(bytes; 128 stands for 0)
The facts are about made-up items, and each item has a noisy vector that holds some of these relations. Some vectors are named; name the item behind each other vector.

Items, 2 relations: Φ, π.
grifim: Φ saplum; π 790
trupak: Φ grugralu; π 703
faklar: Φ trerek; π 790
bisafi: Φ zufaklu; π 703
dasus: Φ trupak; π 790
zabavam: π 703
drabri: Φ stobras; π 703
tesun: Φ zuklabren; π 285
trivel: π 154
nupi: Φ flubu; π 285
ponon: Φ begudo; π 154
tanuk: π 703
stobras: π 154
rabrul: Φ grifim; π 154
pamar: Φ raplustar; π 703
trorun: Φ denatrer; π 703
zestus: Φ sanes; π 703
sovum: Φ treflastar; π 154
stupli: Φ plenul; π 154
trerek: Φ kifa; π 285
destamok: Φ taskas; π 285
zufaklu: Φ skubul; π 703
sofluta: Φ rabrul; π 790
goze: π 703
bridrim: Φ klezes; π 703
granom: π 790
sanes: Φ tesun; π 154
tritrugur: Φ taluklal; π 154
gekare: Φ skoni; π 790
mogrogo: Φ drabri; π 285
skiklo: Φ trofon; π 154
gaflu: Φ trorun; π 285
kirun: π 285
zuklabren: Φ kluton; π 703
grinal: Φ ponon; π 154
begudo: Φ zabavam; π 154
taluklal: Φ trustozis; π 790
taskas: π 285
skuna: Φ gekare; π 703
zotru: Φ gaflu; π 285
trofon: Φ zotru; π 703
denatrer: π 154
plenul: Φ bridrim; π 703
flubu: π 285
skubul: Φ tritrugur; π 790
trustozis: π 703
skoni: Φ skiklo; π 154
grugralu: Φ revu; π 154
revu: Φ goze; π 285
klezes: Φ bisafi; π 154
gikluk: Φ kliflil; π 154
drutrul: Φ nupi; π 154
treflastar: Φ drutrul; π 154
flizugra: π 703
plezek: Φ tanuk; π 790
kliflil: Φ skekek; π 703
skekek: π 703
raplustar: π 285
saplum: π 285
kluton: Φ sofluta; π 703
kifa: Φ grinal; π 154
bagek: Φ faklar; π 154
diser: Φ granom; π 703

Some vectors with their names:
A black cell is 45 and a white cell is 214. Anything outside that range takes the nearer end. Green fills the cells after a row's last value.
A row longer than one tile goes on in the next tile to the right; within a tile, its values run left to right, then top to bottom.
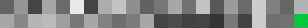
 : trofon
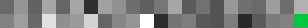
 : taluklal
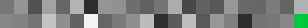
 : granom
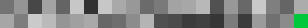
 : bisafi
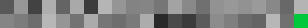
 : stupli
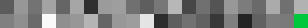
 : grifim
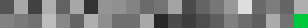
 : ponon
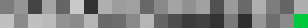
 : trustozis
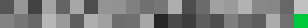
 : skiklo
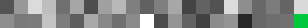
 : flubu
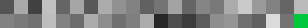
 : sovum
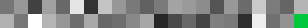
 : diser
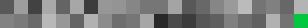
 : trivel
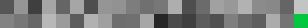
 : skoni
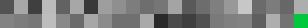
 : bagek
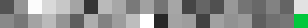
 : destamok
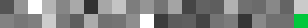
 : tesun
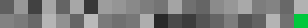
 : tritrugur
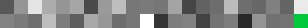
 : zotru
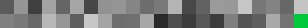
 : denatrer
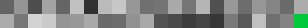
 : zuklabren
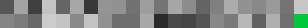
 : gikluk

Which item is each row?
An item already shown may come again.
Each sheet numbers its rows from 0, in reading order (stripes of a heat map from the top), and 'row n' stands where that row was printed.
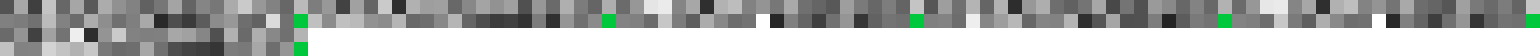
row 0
sovum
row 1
trustozis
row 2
mogrogo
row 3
faklar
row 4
mogrogo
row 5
skekek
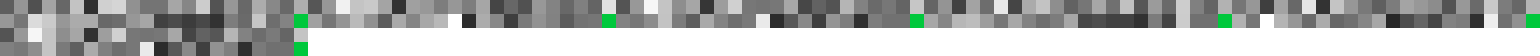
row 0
zestus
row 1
taskas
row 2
trerek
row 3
trofon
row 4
diser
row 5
trerek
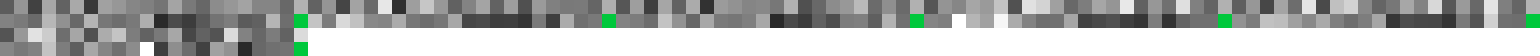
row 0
klezes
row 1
zabavam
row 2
sanes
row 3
pamar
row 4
skuna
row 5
nupi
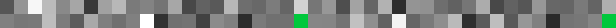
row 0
kirun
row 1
granom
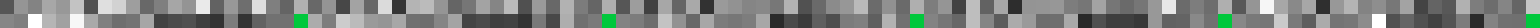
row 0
pamar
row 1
flizugra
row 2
sanes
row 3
stobras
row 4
saplum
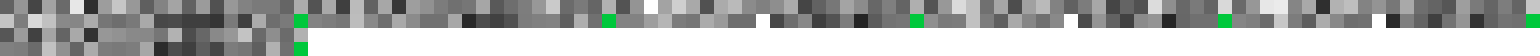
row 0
zabavam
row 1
bagek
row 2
raplustar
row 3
flubu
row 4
mogrogo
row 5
rabrul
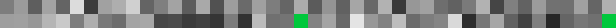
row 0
goze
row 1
gekare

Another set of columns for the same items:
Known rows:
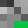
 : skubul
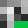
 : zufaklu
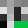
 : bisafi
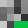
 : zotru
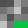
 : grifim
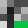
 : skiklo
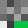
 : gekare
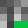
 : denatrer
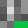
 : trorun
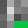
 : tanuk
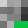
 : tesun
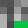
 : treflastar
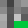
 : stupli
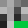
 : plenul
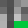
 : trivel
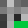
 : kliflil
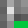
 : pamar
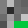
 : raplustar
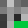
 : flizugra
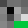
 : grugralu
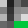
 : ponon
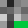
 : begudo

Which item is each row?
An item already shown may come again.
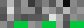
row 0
trorun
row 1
granom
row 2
faklar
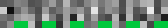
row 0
tritrugur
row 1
denatrer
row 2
zabavam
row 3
skuna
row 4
sanes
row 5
trofon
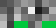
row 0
denatrer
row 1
klezes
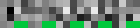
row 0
rabrul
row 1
saplum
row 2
trofon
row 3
trofon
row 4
goze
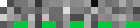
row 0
trerek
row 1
bagek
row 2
zestus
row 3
faklar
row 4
saplum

